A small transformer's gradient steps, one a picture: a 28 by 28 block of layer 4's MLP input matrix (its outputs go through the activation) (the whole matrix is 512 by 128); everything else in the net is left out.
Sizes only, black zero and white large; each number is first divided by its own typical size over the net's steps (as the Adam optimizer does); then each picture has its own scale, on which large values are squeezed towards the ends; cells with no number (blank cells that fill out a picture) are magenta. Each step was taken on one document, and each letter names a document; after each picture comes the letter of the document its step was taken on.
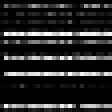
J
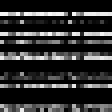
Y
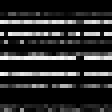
Y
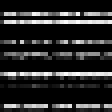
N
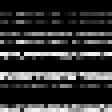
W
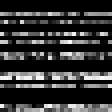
W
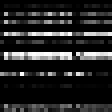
J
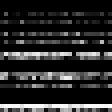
W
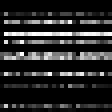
J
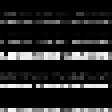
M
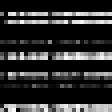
N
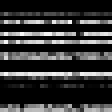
W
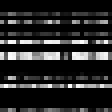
M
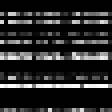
M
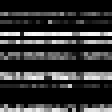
W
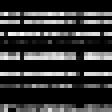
Y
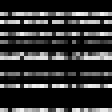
Y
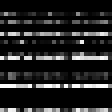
M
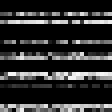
N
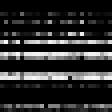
W
